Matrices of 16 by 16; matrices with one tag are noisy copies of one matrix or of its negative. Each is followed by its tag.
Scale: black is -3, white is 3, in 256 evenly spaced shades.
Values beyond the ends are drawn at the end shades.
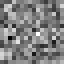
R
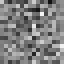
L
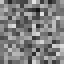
L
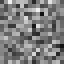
L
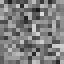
L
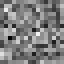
R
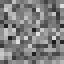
R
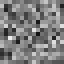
R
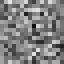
L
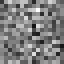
L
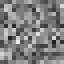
R
